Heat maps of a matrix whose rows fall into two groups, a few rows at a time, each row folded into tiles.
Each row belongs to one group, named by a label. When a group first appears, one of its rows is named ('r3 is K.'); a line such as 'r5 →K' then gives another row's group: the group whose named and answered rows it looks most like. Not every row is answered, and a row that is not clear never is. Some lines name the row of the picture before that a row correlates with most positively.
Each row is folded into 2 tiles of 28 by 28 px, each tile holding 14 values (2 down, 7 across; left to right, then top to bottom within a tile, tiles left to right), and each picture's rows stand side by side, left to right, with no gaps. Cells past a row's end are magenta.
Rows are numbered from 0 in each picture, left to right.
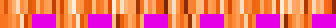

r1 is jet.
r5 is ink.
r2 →ink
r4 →jet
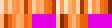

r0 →ink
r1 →ink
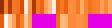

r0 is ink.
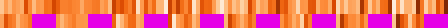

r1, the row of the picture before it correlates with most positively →0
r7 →ink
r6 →ink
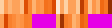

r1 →ink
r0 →ink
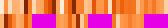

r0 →ink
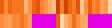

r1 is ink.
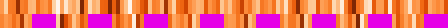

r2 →jet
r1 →ink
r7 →jet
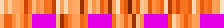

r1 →ink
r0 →ink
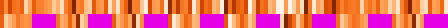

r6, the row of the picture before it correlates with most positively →3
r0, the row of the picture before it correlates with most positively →3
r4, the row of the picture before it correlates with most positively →3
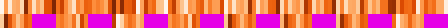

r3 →jet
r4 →ink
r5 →ink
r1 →jet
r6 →ink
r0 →ink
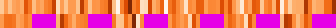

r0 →ink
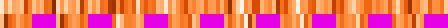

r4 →jet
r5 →jet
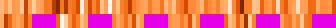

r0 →ink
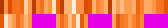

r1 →jet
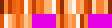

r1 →jet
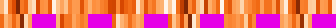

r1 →ink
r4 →jet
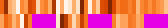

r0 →jet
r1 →ink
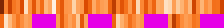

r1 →jet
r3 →ink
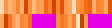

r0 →ink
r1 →jet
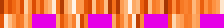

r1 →jet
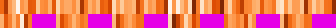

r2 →ink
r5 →ink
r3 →ink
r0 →jet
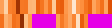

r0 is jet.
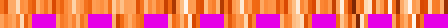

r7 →jet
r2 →ink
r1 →jet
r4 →jet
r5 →jet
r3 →jet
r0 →jet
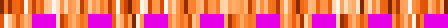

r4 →ink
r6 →ink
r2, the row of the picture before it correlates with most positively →6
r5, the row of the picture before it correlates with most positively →6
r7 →jet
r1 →ink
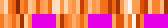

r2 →jet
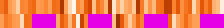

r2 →ink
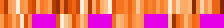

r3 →ink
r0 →jet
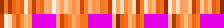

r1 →ink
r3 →ink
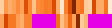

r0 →ink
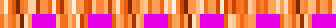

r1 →jet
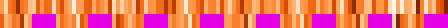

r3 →jet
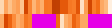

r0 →ink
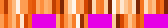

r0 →jet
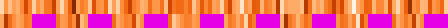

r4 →jet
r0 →ink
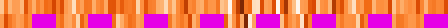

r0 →ink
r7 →ink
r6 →jet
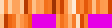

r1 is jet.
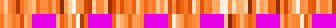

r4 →ink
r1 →jet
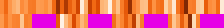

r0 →jet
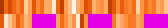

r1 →jet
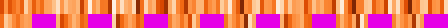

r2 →ink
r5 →ink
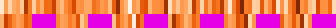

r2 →jet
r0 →ink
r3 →ink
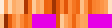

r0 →ink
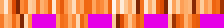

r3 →ink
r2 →ink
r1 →jet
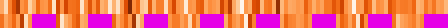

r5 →ink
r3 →jet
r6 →jet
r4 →jet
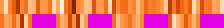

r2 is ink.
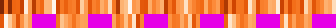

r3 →jet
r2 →jet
